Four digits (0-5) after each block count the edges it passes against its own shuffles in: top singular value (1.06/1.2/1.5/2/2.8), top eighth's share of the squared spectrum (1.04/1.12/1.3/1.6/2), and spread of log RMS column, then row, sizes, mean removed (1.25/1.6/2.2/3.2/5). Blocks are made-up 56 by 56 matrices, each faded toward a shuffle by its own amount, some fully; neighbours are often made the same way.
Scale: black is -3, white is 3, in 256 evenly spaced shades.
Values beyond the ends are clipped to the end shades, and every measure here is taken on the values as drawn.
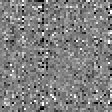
2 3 3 2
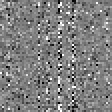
2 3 3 0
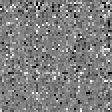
1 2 2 2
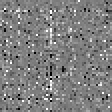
2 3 2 2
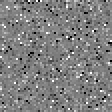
0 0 0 0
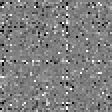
2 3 2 2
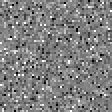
0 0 0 0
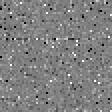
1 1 0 0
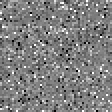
0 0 0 0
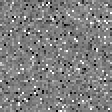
0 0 0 0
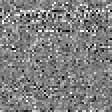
2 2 0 3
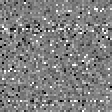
1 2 0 2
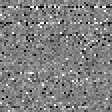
2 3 0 2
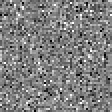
0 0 1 0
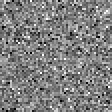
0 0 0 1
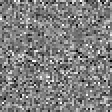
1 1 0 2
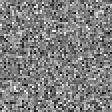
0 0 0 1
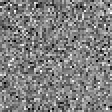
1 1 0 1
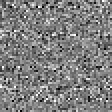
0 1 0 3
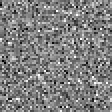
0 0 0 2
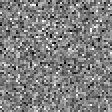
0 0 0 1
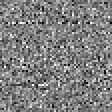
1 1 0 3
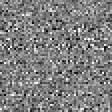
1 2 0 3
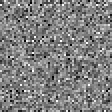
0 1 0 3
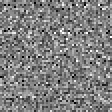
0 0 0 2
